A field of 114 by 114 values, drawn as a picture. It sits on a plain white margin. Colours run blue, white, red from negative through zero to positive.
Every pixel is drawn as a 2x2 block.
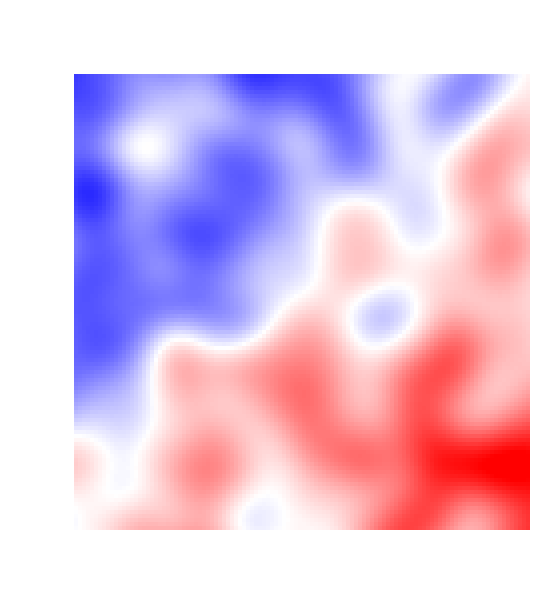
The field is smooth, with broad soft blobs. No lone cell stands out from its neighbours. The bottom right is the ninth with the highest average. No row or column stands out. Values rise toward the bottom right. The halves do not mirror each other.
